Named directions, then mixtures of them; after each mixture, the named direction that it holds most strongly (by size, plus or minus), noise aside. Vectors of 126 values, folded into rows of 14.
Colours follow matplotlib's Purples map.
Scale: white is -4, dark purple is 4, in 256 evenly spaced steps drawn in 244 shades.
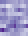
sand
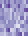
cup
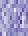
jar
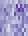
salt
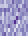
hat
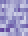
sand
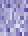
cup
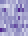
sand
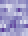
sand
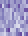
cup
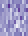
cup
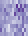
salt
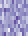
hat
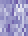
salt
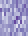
hat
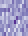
hat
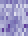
salt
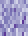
jar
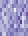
jar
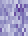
salt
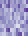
cup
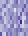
jar
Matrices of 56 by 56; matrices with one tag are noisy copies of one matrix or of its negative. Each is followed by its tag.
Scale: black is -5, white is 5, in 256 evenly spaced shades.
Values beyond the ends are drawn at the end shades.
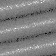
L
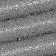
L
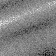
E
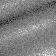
E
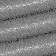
L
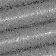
L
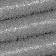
L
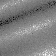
E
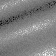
E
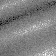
E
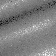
E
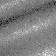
E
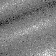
E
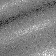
E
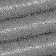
L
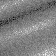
E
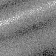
E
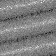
L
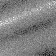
E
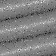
L
